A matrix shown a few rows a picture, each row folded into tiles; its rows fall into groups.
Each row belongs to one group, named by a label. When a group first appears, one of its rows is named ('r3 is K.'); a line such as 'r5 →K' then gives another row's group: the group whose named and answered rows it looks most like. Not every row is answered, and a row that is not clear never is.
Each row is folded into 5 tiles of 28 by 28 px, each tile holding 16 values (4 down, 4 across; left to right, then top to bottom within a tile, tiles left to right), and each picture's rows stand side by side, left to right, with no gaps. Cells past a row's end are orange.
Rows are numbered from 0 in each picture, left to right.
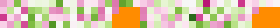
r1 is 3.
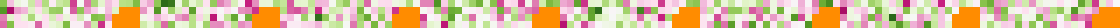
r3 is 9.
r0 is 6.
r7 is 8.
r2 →6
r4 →9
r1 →9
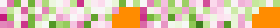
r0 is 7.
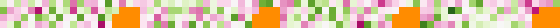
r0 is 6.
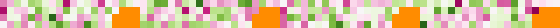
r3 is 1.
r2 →7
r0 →3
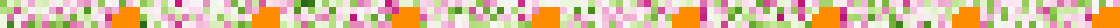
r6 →7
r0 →8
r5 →3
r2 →9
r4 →1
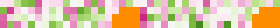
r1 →7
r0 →6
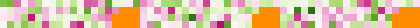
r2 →1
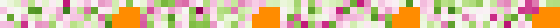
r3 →9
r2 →1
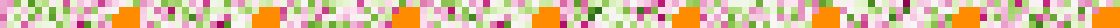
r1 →3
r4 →9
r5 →3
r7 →7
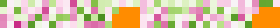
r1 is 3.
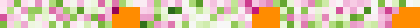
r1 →9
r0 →3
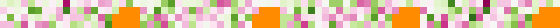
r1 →1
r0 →1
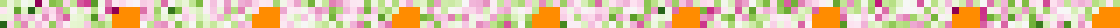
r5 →6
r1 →9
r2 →7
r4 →7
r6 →7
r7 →7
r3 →1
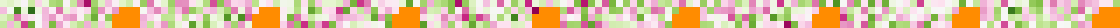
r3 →7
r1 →6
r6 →7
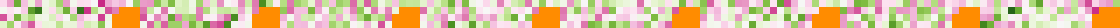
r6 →6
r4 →7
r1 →3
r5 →6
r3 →7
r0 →9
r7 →9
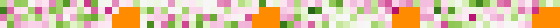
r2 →9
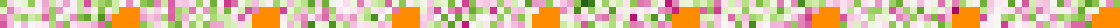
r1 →8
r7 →6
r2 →7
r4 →9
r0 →6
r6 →3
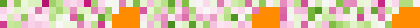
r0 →6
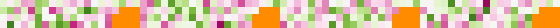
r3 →1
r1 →9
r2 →6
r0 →8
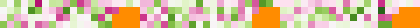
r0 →1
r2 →3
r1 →3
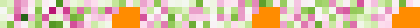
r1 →3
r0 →8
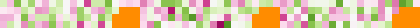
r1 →3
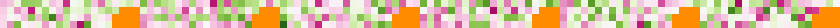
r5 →1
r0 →3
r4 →9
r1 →6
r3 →6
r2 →1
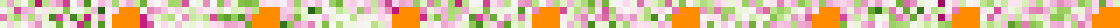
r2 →9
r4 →7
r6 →3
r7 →8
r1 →6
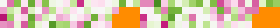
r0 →7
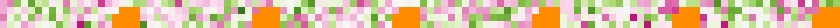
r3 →8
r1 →7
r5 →9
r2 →1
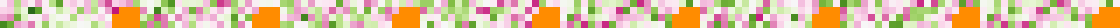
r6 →8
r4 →1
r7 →1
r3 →8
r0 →9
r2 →8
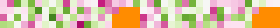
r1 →6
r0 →9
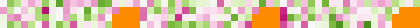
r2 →7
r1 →7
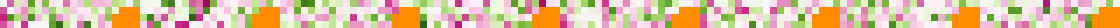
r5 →6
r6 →7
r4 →6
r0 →7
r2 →9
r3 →1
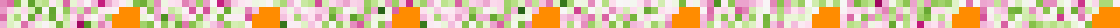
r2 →7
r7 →3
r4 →8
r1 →8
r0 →9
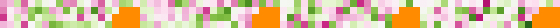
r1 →8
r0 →3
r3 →3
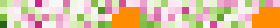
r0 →1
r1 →8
